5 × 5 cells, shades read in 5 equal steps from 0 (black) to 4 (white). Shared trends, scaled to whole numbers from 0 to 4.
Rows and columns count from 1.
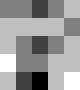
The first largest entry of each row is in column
5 1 1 1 5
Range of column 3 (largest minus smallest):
3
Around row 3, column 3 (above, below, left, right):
3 2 2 2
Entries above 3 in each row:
0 0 0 1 1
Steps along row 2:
same same same down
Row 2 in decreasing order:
3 3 3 3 2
